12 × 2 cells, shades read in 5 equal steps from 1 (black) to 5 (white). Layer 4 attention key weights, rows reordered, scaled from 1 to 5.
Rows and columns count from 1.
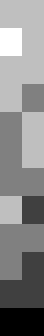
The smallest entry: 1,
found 2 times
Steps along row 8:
down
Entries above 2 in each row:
2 2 2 2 2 2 2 1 2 1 0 0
